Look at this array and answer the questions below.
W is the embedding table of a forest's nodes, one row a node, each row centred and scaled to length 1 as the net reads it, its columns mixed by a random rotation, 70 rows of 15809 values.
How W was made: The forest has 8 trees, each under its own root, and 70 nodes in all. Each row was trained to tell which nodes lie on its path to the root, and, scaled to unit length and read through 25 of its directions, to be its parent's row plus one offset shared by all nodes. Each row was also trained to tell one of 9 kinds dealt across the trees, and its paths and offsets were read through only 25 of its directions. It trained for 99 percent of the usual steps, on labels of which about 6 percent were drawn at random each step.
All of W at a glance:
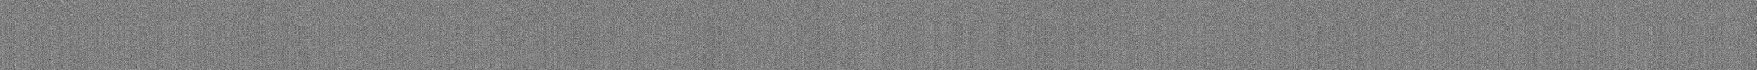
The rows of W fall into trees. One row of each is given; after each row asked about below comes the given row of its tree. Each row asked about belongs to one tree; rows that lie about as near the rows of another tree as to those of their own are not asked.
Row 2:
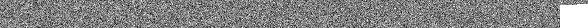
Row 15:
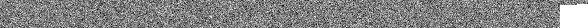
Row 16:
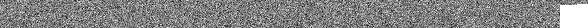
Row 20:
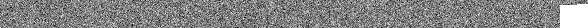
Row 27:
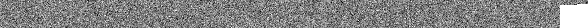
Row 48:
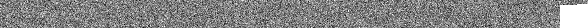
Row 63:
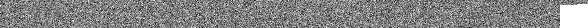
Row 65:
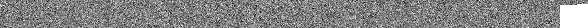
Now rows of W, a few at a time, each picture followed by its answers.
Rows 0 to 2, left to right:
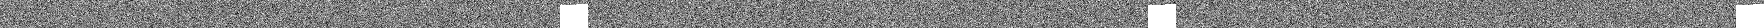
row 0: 16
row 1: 63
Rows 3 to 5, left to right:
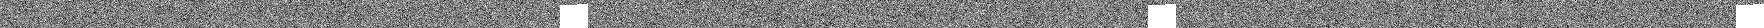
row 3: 27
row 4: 65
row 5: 16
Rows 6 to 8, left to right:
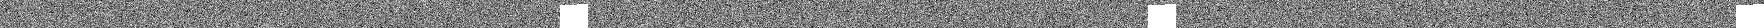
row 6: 16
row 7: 27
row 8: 65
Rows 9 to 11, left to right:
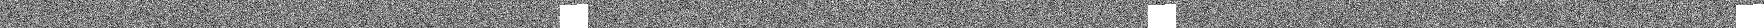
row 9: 15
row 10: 65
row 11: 15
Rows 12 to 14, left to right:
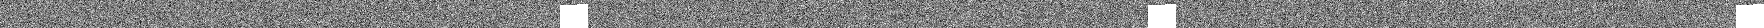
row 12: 2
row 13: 20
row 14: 15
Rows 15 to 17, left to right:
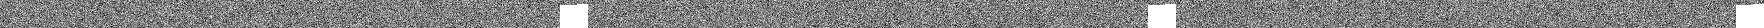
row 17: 63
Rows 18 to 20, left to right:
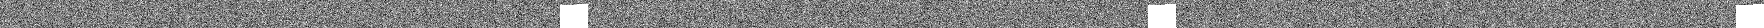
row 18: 63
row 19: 27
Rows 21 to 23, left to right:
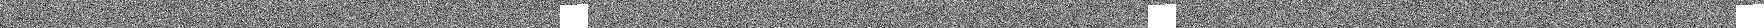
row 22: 16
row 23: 65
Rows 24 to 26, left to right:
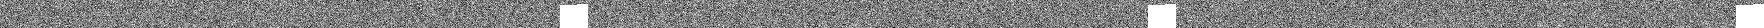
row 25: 16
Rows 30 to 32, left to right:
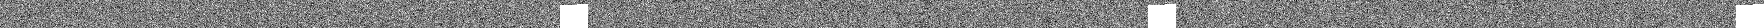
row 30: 20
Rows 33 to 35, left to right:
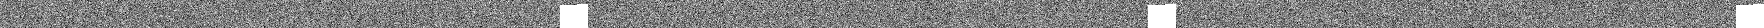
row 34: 27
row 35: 65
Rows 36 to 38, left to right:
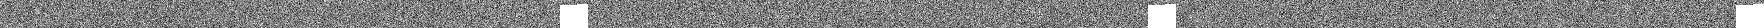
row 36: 15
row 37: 63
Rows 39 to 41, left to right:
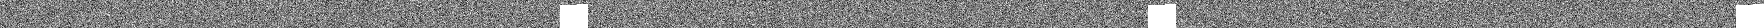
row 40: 65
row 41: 2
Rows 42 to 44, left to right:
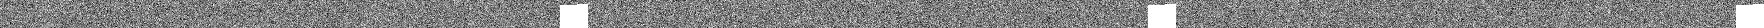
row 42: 27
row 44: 65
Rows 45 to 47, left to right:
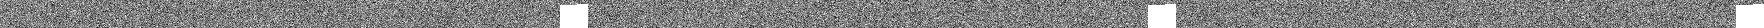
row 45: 16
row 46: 65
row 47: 48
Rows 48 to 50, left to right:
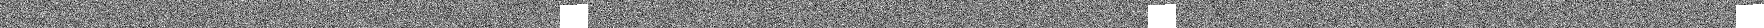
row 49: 65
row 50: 20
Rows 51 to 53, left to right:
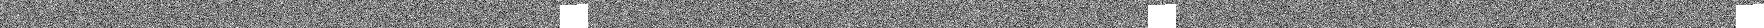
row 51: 27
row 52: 15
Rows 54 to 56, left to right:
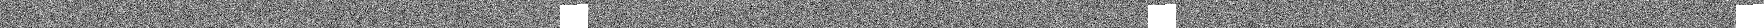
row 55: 27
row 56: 48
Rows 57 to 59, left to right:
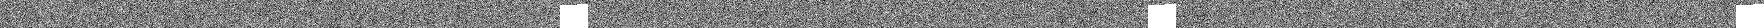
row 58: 63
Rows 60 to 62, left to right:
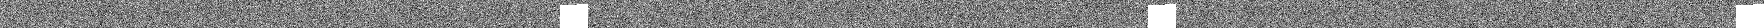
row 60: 16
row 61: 27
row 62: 27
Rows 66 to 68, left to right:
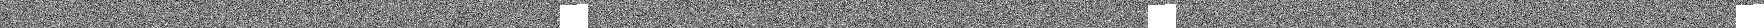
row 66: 27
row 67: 65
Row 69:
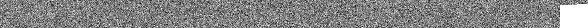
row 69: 16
